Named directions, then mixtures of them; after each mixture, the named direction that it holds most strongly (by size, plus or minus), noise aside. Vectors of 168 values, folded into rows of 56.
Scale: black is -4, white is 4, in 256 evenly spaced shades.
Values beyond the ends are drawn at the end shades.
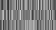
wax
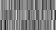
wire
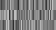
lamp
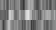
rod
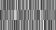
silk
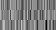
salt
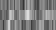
rod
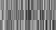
salt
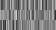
lamp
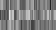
rod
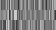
lamp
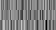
salt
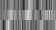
rod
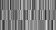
salt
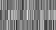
silk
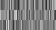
lamp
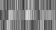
rod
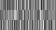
silk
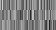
salt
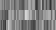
rod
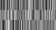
lamp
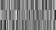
wire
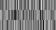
silk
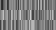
wax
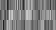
rod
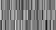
salt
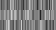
lamp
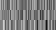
salt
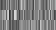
lamp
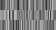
lamp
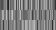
wax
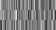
wire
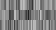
rod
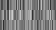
wax
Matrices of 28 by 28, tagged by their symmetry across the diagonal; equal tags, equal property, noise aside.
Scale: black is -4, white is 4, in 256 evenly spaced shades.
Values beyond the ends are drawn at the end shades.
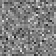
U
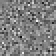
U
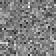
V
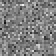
U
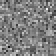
U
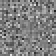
U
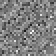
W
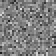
U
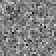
W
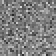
V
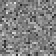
V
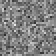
V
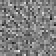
U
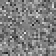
U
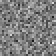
V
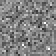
W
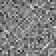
W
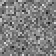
W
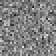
V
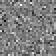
U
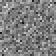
W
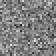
V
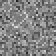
W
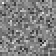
W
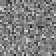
U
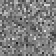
V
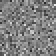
W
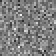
V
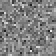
W
